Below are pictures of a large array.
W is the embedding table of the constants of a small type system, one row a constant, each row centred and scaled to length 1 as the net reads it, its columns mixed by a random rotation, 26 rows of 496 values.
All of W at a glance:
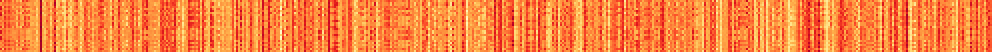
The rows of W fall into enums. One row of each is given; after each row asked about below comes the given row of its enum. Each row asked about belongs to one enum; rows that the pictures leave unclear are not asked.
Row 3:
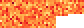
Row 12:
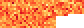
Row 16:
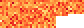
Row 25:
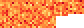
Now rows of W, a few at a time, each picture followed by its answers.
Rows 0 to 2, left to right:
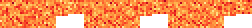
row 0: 3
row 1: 25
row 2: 25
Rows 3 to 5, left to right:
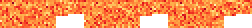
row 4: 16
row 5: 12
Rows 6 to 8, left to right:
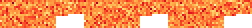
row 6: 3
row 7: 16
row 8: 12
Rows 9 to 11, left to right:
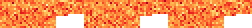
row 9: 12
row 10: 25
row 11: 12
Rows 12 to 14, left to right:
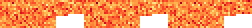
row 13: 3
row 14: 25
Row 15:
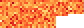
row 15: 16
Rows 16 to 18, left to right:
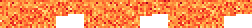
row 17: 25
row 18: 16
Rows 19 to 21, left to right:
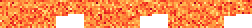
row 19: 16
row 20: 12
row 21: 25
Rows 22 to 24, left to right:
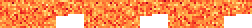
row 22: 12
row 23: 25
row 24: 3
